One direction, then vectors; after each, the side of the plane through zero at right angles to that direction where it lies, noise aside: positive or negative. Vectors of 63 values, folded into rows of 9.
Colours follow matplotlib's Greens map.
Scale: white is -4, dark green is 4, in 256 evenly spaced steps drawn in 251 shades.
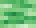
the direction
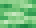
negative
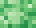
negative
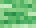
positive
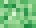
negative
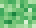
positive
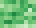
positive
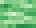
negative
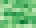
positive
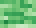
positive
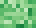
negative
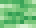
positive
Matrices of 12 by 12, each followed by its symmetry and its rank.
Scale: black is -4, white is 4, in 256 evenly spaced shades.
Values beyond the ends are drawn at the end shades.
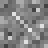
symmetric, full rank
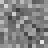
symmetric, full rank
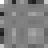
symmetric, rank one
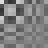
symmetric, rank one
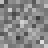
symmetric, full rank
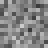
neither, full rank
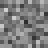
neither, full rank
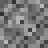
symmetric, full rank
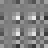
symmetric, rank one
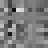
neither, rank two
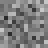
neither, full rank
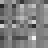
neither, rank two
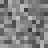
neither, full rank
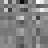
neither, rank two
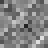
symmetric, full rank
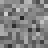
neither, full rank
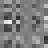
neither, rank two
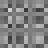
symmetric, rank one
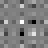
symmetric, rank one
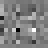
neither, rank two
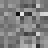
neither, rank two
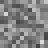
neither, full rank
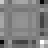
symmetric, rank one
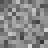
symmetric, full rank
